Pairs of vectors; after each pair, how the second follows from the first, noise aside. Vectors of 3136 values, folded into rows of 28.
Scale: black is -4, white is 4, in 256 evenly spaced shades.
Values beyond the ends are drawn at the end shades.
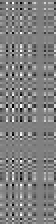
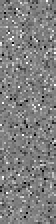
shuffled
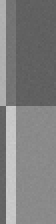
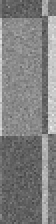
wrapped around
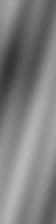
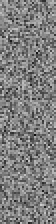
shuffled
